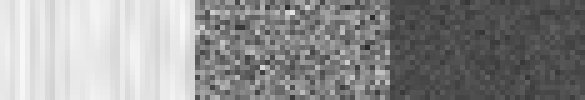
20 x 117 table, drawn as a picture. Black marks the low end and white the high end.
It is made of 1 by 3 panels. Panel 1,1: very high, streaked downward, faint in contrast. Panel 1,2: middling, fine-grained, strong in contrast. Panel 1,3: low, fine-grained, faint in contrast.
